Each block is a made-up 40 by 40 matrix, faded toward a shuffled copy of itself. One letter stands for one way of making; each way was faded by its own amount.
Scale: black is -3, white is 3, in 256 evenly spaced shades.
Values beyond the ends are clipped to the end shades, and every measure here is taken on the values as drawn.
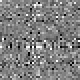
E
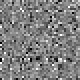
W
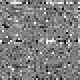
E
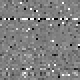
E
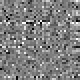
E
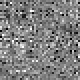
W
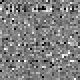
E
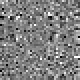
W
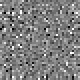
W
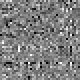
E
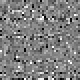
E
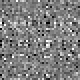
E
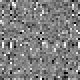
W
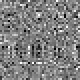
W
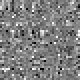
W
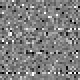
E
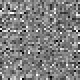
E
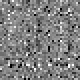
W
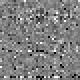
E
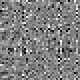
W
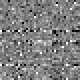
E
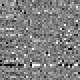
E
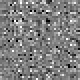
W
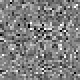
W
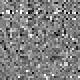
E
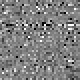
E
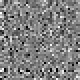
E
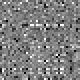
E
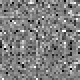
W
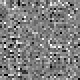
W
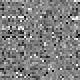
E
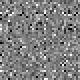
W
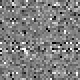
E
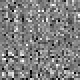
W
